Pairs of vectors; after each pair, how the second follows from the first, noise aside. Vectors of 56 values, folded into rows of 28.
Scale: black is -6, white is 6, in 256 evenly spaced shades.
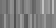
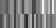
scaled up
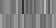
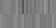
shrunk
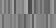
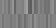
shrunk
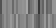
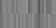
shrunk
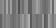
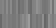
shrunk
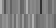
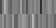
sign-scrambled
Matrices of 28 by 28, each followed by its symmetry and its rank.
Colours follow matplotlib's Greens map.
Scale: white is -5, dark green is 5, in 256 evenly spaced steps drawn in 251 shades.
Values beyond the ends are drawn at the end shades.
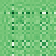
symmetric, rank two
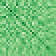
symmetric, rank five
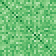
symmetric, rank five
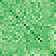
symmetric, rank five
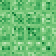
symmetric, rank five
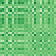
symmetric, rank two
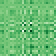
symmetric, rank two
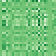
neither, rank two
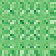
symmetric, rank two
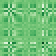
symmetric, rank two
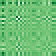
symmetric, rank two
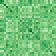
symmetric, rank five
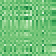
neither, rank two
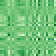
neither, rank two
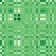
symmetric, rank two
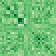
symmetric, rank five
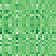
neither, rank two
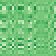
neither, rank two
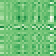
neither, rank two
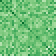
symmetric, rank five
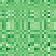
neither, rank two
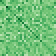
symmetric, rank five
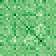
symmetric, rank five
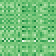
neither, rank two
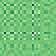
symmetric, rank two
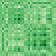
symmetric, rank two
